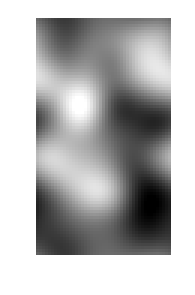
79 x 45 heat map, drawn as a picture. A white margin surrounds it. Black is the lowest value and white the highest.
Grain: smooth. Lone odd cells: none. Ninth with the lowest average: bottom right. Mirror symmetry: none.
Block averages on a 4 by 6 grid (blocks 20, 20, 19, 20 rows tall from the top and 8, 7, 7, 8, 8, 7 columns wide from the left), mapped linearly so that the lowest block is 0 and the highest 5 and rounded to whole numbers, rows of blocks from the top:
322344 / 354212 / 444312 / 123200
